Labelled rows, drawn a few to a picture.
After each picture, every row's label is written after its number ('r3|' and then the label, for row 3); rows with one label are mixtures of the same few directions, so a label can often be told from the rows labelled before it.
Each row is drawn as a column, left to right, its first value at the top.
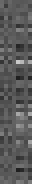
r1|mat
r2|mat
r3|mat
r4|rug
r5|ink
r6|ink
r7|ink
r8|ink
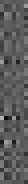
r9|ink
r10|ink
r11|ink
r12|ink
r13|ink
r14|rug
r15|mat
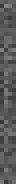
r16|mat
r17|mat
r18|mat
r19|mat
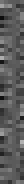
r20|mat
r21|mat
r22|mat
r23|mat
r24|mat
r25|ink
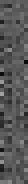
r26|rug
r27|mat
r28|mat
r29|mat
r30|rug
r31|ink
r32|ink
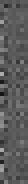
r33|rug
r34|mat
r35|rug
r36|rug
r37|rug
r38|ink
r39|rug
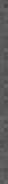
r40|ink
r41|mat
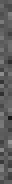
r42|rug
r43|rug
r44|ink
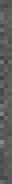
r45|ink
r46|rug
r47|mat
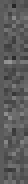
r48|ink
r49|ink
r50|ink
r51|mat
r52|rug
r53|ink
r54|mat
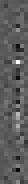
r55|ink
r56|rug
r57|ink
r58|ink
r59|ink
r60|mat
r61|ink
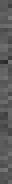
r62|ink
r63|ink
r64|mat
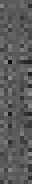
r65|mat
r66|ink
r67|ink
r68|rug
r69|ink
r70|mat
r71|ink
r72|rug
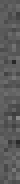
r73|mat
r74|rug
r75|ink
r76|ink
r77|ink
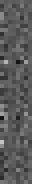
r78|ink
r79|ink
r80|rug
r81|mat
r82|ink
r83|mat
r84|ink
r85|ink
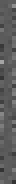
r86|ink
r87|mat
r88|rug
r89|mat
